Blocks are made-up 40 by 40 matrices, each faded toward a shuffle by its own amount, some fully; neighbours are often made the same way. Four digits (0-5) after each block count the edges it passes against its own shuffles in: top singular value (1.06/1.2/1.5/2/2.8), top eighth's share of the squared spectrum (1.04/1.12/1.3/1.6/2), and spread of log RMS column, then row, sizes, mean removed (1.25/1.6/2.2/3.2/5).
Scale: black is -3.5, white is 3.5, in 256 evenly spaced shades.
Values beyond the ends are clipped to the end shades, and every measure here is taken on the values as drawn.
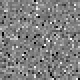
0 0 0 0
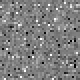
0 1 0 0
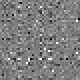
3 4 1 1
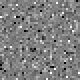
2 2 0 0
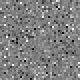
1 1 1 0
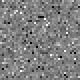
0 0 0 0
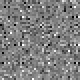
3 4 1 2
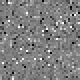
0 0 0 0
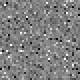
1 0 1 0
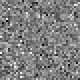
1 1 0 0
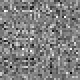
3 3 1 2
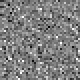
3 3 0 0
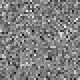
2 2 0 0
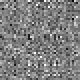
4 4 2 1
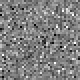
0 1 0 1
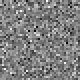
0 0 0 0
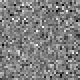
3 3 1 1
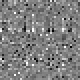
3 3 1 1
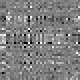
4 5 2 3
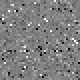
2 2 0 1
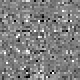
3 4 1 2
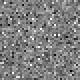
0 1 0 0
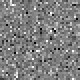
0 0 0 0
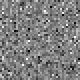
3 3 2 0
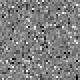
0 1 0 0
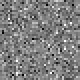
2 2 0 0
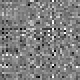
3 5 2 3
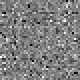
2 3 1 1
